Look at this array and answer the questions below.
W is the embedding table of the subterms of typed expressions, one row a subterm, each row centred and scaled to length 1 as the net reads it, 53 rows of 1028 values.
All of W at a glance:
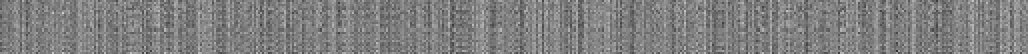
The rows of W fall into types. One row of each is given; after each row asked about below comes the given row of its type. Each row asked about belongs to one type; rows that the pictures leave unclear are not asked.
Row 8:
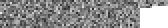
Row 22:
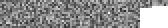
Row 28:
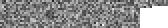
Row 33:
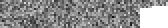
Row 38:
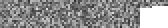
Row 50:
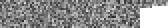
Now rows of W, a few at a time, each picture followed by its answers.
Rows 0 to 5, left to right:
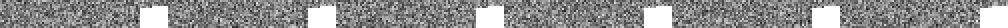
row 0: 28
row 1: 50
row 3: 33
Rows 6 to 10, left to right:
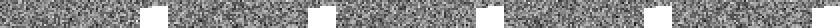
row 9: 33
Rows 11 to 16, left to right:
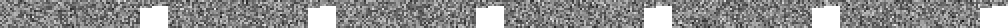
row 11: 38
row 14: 22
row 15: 33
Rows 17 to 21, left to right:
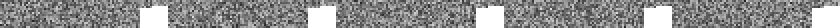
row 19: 28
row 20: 38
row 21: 22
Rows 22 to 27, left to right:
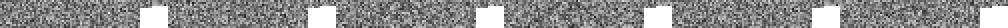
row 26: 22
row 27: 38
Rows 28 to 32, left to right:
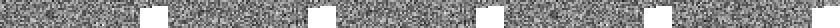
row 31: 28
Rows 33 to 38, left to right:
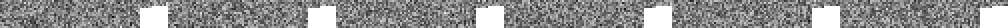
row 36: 22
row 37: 28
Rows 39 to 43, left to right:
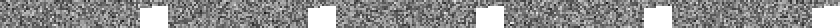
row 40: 50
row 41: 38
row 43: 50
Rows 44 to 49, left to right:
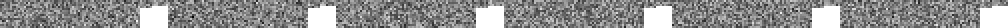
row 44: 8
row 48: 22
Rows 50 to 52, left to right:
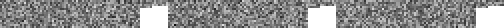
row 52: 38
